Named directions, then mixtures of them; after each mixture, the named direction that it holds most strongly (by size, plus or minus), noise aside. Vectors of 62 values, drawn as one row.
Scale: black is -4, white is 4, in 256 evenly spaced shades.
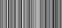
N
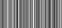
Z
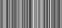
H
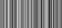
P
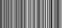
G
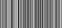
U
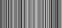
G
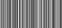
U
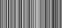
N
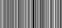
Z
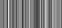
N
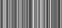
H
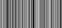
Z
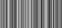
P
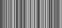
G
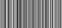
P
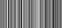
N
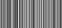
U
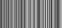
G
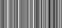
Z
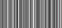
Z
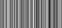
Z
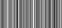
Z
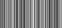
Z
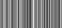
H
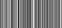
U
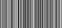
U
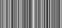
H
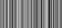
P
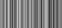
P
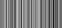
N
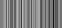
N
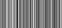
Z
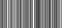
Z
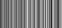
G
